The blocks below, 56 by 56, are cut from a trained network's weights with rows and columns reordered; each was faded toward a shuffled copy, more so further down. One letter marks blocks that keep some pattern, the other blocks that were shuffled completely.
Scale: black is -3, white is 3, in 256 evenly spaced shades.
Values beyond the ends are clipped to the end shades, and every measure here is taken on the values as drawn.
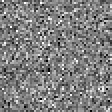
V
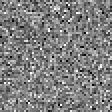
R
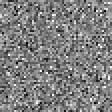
R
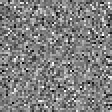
V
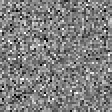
V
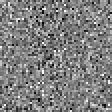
V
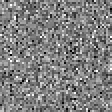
V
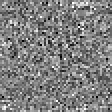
V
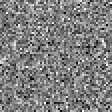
V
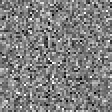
V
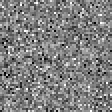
R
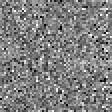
V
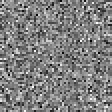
V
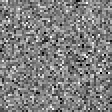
R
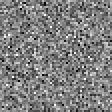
R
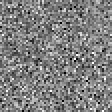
R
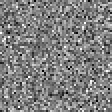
R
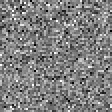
R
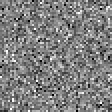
R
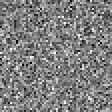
R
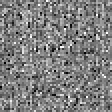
V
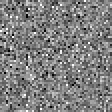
V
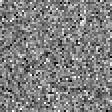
R
